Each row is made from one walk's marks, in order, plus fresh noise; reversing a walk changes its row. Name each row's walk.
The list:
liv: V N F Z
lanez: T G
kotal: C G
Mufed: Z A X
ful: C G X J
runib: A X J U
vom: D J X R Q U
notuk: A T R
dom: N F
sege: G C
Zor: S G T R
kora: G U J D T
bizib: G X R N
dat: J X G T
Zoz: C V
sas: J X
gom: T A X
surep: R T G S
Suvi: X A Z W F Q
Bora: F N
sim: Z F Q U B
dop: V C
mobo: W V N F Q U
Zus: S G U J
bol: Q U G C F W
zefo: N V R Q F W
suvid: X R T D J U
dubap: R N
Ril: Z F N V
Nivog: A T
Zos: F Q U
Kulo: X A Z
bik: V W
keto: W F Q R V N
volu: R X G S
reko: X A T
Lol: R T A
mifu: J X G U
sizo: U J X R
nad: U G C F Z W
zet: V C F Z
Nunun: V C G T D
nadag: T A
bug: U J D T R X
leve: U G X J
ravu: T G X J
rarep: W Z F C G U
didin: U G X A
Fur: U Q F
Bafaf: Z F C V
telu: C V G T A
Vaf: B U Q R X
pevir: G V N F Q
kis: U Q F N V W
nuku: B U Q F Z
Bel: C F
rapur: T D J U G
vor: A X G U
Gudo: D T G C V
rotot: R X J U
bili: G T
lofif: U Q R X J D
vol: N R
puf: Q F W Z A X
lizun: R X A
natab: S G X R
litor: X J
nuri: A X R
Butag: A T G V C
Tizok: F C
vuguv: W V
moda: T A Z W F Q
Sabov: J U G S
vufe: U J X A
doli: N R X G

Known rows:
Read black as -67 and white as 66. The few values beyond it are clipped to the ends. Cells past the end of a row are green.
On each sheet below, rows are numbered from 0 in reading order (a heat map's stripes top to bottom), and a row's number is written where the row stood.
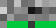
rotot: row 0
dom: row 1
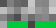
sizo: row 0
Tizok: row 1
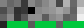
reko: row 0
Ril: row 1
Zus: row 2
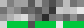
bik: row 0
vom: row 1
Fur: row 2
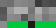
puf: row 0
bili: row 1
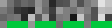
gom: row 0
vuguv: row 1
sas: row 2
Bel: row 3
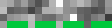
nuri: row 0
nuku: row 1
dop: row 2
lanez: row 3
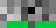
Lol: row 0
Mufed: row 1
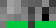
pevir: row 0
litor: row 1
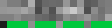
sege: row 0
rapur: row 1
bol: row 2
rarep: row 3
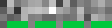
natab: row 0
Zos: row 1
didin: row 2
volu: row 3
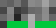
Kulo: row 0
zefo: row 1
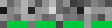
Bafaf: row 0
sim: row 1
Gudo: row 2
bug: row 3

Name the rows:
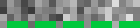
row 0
mobo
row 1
keto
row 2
lizun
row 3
nad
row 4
zet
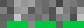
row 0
ful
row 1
moda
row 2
mifu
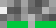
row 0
runib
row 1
Vaf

